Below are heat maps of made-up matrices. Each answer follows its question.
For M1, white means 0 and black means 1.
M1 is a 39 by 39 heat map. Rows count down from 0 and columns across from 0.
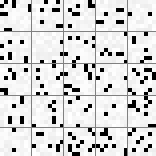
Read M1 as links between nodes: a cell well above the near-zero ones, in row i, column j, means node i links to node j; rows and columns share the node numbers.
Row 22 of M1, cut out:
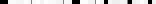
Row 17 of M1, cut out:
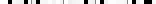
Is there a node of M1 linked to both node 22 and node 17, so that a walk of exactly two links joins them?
yes
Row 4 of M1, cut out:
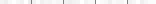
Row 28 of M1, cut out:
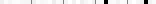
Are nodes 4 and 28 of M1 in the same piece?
no
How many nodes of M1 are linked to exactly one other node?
1
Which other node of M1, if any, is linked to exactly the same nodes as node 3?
node 22
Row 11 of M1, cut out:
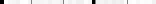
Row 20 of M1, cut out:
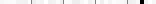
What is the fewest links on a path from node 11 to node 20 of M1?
6
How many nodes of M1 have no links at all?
1
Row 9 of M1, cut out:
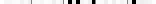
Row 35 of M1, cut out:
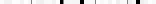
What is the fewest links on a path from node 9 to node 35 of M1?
4
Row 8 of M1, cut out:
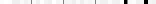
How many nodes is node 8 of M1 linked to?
2
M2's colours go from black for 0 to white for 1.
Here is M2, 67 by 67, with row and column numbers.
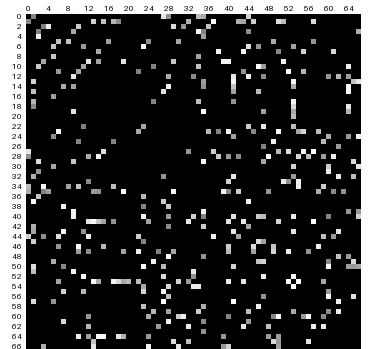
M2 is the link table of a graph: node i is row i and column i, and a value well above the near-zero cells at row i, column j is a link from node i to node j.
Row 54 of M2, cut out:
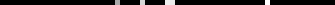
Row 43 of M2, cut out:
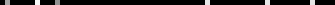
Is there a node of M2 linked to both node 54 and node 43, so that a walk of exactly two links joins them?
yes
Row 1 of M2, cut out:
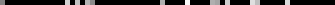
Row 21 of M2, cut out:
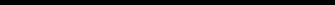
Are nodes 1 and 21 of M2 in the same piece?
no
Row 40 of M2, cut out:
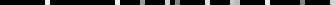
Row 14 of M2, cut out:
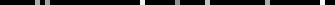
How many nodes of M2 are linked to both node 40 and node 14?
5
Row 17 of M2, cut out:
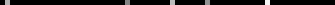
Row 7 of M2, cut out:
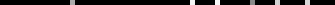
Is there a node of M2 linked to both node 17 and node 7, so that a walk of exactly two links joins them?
no
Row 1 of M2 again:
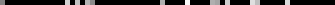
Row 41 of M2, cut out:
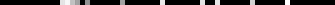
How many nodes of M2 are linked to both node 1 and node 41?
7
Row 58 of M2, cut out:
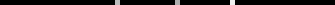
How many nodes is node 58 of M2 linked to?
3
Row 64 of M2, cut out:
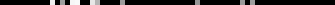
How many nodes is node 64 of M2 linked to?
10
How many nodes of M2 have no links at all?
1
